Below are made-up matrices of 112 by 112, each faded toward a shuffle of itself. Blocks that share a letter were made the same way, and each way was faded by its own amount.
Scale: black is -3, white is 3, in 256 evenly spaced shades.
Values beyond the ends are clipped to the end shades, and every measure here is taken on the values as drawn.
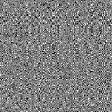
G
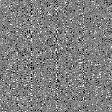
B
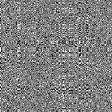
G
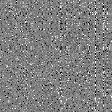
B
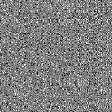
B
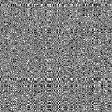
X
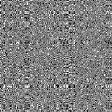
G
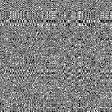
G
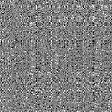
G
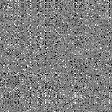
B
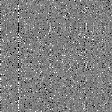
B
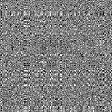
X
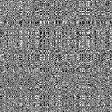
X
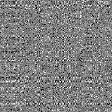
G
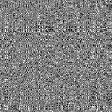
G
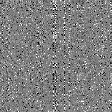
B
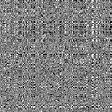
X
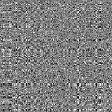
X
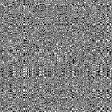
X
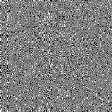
B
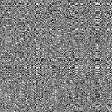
X
